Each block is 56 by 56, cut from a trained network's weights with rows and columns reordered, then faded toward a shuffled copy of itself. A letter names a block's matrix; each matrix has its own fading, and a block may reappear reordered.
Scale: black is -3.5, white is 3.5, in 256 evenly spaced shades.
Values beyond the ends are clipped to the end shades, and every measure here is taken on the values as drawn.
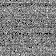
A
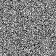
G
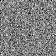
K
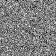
G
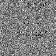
K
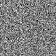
K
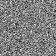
G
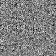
K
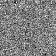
G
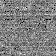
A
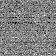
A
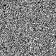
G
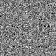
K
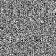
K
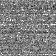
A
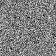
K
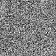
K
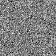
K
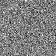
G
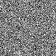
G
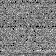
A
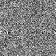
K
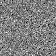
G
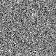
G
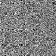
K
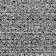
A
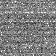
A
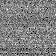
A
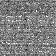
A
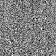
K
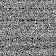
A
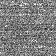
A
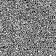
G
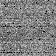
A
